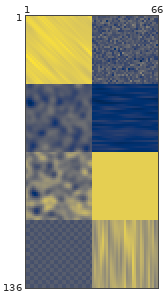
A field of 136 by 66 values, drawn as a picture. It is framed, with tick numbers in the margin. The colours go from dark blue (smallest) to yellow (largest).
The table splits into 4 rows of 2 panels. Panel 1,1: very high, slanting down to the right, faint in contrast. Panel 1,2: low, fine-grained. Panel 2,1: low, blotchy. Panel 2,2: very low, streaked across, faint in contrast. Panel 3,1: middling, blotchy, strong in contrast. Panel 3,2: very high, flat. Panel 4,1: low, checkered, faint in contrast. Panel 4,2: high, streaked downward.
